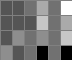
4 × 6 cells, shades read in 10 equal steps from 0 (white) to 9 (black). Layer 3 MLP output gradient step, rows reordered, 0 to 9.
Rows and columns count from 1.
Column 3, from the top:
5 6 5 5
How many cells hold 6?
7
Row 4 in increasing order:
4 5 5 6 9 9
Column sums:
22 22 21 18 20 14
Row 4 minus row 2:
-2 0 -1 7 0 6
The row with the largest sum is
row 4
